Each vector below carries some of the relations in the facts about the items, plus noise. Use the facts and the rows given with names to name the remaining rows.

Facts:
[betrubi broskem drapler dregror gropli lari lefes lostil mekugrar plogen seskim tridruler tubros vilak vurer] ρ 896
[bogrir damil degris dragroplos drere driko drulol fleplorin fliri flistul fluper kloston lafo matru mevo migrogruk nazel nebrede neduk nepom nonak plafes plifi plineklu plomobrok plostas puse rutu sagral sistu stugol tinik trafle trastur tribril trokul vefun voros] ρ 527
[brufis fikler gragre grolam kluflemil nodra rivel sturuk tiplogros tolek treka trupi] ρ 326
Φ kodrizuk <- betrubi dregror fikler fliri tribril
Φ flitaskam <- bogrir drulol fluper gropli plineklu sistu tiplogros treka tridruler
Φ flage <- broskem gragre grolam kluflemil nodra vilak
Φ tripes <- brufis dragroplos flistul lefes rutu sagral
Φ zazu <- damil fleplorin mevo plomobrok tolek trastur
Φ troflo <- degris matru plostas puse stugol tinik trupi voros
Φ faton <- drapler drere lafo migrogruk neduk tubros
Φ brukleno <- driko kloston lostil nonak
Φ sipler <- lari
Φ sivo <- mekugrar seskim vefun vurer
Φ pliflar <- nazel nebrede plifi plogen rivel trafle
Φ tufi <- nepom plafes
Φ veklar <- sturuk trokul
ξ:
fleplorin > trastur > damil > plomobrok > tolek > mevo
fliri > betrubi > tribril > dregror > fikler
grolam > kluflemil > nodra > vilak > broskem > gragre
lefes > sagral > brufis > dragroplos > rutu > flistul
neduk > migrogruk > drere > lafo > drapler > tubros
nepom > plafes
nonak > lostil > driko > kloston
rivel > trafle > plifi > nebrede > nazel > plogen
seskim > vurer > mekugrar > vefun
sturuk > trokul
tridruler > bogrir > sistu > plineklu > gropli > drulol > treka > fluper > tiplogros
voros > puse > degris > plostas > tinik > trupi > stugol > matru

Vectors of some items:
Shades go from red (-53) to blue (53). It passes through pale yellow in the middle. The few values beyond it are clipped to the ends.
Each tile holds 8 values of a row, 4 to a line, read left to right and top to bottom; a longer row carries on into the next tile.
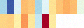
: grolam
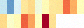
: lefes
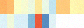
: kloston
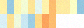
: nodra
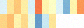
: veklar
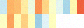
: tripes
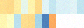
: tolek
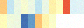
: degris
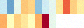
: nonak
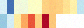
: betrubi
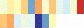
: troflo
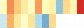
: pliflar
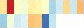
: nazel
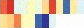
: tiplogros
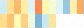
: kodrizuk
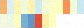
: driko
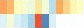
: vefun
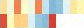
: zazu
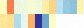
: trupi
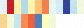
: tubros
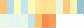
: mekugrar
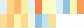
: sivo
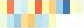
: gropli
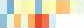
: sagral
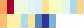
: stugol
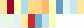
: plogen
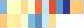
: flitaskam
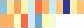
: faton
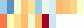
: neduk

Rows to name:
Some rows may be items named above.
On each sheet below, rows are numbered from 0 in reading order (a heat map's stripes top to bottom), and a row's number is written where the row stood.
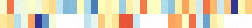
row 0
trupi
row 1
migrogruk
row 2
faton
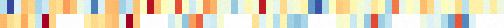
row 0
sturuk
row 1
rivel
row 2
broskem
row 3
drulol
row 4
lafo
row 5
plineklu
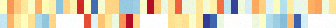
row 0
pliflar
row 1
fleplorin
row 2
treka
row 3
plostas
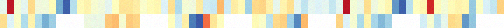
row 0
drulol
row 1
lari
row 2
sistu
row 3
tolek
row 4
drulol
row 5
rutu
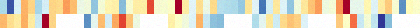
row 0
sturuk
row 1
trafle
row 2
flistul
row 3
puse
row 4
fluper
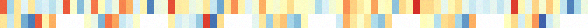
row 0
damil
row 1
drapler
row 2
plomobrok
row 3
fikler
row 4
pliflar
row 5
tolek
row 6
gragre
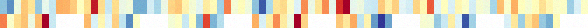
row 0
neduk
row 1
mevo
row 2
lafo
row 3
tridruler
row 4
matru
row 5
tinik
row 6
fikler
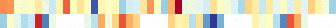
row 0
nebrede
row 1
trastur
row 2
stugol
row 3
drere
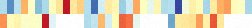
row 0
voros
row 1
bogrir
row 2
kluflemil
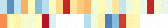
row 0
voros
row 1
plifi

